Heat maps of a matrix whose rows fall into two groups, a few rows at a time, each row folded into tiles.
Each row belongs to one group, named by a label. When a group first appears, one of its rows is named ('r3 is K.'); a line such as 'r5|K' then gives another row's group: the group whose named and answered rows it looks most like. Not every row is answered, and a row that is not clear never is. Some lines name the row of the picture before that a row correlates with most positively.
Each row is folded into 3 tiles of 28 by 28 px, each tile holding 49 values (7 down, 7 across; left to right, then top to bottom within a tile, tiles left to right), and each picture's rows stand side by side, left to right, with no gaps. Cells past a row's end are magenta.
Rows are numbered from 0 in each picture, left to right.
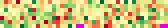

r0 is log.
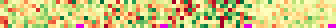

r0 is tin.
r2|tin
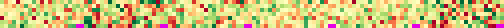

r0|log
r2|tin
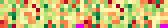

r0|tin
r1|tin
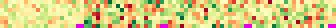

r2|tin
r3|log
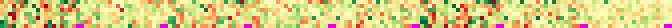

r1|tin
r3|tin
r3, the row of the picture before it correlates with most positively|0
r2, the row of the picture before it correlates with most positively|1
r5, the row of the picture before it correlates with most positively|1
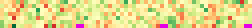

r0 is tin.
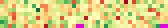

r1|log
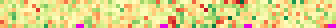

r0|tin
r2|tin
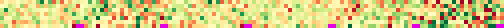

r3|tin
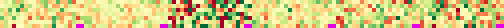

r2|tin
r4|tin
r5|tin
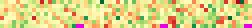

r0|log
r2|tin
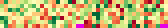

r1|tin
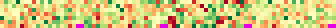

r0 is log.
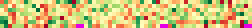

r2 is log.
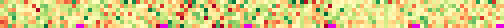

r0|tin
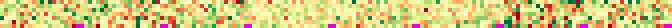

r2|tin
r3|log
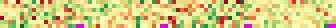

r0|log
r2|tin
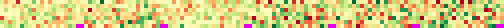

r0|log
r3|log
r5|log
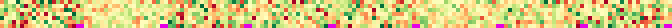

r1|tin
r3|log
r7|log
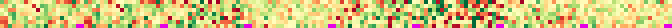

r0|tin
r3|tin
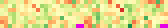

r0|tin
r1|tin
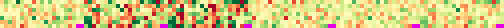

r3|log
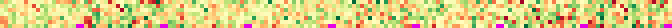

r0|tin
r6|log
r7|tin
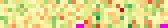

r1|tin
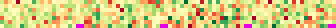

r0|log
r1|tin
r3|log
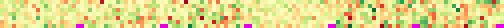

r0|tin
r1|log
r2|log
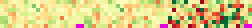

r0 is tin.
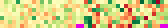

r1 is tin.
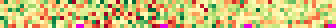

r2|tin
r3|log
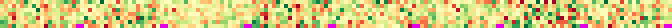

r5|tin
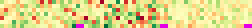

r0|log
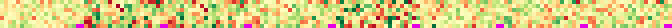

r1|tin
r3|tin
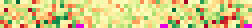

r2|log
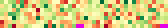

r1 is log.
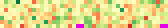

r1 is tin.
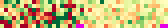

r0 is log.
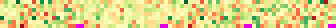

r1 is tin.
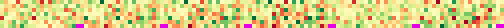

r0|log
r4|log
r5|log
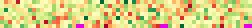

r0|log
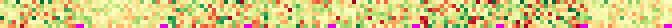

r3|tin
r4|log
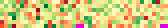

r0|tin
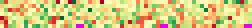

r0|tin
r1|log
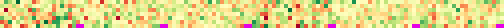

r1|log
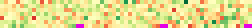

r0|log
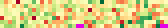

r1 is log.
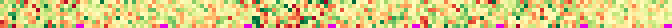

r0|tin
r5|tin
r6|tin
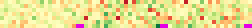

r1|log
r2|log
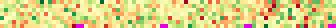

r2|log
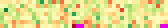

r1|tin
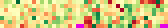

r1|tin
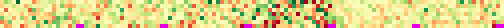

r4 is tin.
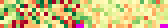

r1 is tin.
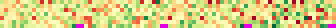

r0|log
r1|tin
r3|log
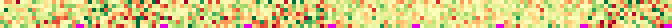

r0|log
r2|log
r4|tin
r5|log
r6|tin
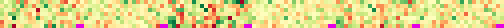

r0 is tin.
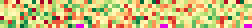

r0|log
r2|tin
